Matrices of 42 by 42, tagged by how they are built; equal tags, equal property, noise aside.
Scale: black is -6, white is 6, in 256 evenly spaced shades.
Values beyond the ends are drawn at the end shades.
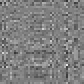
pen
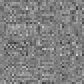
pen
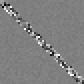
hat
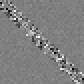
hat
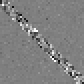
hat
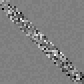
hat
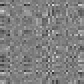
pen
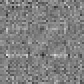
pen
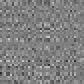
pen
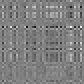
pen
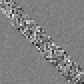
hat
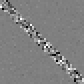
hat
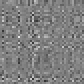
pen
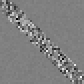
hat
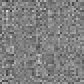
pen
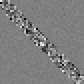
hat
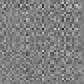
pen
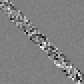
hat
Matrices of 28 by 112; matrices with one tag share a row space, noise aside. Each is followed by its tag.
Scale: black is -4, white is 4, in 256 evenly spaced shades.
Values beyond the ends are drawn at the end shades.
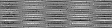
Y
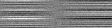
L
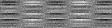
Y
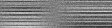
L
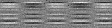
Y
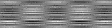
Y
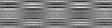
Y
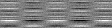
Y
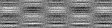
Y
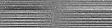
L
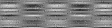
Y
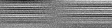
L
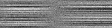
L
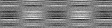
Y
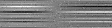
L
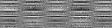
Y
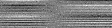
L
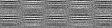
Y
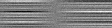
L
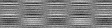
Y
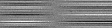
L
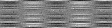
Y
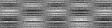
Y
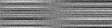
L
